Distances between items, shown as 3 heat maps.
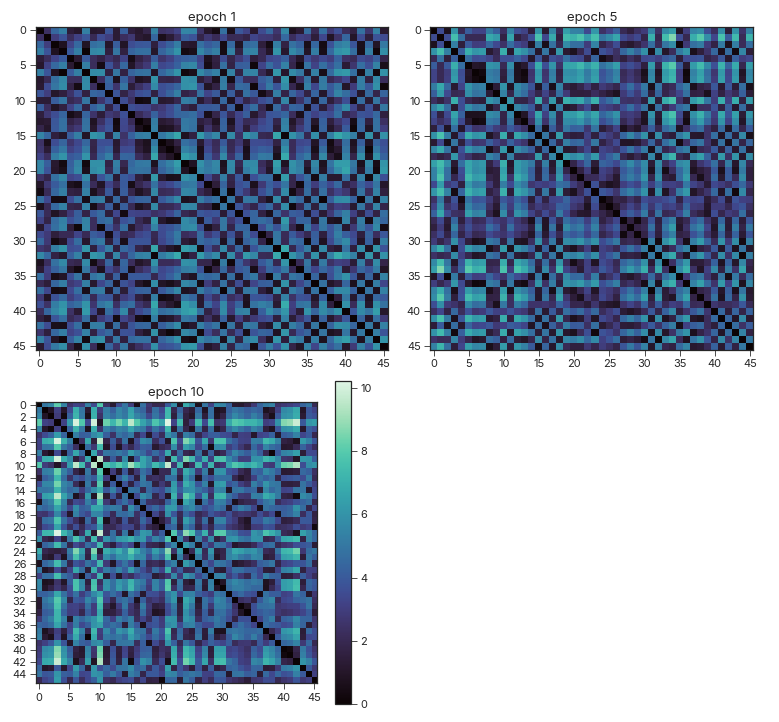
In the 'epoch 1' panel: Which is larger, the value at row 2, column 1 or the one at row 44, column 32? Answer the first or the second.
the first
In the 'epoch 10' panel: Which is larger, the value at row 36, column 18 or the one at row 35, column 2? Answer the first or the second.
the second
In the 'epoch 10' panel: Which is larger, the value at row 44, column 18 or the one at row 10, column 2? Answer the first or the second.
the first
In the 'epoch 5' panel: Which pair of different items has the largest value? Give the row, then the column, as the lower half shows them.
34, 1
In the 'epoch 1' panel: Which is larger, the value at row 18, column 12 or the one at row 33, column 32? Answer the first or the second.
the second
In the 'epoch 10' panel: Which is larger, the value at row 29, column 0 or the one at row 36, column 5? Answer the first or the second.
the first
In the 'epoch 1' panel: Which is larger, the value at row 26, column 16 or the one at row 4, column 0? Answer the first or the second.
the first
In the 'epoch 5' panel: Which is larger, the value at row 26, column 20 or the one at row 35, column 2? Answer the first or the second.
the first
